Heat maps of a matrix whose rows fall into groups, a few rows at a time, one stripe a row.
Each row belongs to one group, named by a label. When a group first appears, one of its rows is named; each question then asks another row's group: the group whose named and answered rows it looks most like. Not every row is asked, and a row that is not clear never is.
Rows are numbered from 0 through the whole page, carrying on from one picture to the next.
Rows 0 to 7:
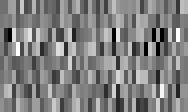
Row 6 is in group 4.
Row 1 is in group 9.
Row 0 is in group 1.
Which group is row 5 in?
9
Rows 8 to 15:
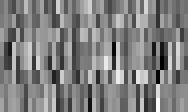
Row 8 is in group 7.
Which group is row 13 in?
9
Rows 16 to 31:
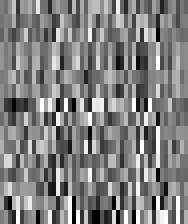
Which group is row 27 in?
1
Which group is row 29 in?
1
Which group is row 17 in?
9
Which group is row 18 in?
7
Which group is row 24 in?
7
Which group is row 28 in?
7
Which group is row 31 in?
4
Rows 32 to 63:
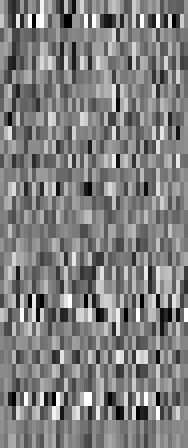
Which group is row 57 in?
9
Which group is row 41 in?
4
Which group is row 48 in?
1
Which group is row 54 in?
1
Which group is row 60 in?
7
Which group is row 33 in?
7
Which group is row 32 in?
1
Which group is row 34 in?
4
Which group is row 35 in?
1
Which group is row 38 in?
4
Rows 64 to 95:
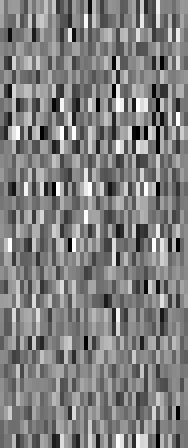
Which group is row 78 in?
9
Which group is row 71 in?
9
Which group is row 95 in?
9
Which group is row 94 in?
7
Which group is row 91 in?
1
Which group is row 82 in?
4
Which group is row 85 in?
4
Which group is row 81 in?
4
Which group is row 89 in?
1
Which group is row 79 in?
7
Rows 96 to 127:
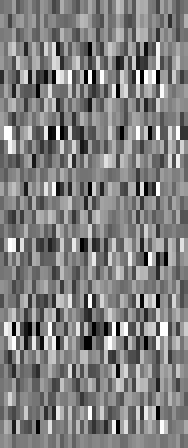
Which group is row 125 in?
7
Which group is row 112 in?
7
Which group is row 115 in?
9
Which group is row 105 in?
1
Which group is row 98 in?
9
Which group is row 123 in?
9
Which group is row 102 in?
4
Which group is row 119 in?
4
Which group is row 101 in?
7
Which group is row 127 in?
1
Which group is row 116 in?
1
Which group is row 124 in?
1
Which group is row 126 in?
4
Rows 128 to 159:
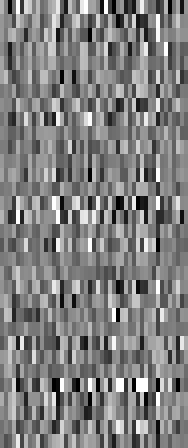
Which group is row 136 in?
7
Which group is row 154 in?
1
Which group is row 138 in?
4
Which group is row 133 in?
1
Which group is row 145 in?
7
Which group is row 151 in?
7
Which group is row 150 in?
4
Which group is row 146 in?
9
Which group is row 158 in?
9
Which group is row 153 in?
4
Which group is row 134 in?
9
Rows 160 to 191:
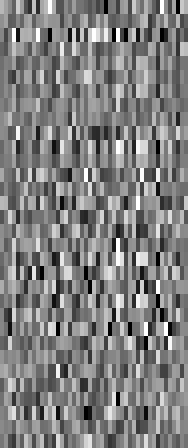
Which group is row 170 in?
9
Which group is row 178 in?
9
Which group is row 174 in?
1
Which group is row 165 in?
7
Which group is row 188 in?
4
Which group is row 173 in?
7
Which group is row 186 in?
1
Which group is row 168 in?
4
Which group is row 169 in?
4
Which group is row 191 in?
7
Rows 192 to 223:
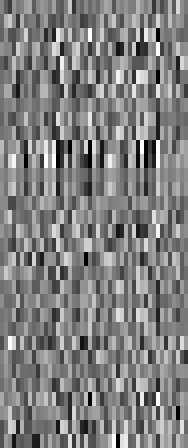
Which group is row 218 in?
4
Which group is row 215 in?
7
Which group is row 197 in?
9
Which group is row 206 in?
1
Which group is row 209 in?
7
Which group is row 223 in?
4
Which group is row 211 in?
1
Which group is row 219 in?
9
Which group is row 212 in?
9
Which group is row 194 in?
7
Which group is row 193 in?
1
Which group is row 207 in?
4
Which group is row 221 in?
4
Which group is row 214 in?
9
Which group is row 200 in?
7
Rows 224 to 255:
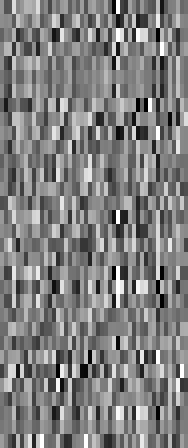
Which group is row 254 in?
9
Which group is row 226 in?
9
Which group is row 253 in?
9
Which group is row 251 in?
1
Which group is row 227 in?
4
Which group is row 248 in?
4
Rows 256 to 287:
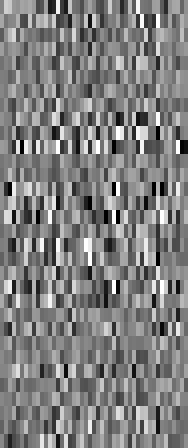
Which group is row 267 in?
9
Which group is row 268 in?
1
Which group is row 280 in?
4
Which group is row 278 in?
4
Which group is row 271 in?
4
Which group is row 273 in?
7
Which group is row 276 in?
4
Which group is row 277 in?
4
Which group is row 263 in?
7
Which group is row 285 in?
9
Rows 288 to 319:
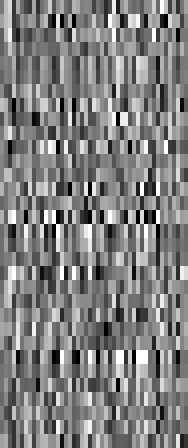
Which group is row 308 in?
1
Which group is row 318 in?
7
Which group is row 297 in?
1
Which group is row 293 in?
9
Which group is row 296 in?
4
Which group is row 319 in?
1
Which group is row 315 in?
4
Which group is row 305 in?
7
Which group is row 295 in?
1
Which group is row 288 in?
4
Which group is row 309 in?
4
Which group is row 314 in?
9
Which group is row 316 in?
7
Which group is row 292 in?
9
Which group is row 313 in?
9
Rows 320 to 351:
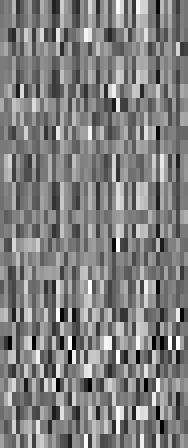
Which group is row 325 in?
9
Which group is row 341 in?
7
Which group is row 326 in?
1
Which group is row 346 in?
7
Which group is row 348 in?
4
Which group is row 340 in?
7
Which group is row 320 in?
9
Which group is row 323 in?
1
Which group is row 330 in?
9
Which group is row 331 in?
4
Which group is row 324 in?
9
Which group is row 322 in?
7
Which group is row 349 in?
9
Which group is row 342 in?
1
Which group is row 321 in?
9
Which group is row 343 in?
9
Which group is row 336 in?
9
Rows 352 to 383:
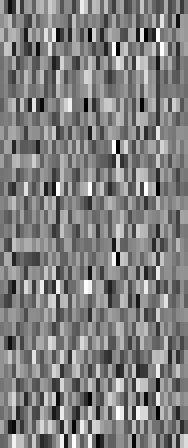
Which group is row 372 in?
7
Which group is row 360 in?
9
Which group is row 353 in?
4
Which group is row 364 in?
9
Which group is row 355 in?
4
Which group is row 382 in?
1
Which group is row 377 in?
4
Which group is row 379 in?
9
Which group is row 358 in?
7
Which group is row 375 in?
9
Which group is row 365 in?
7
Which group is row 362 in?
4
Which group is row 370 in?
4
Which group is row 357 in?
7
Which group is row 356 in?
9
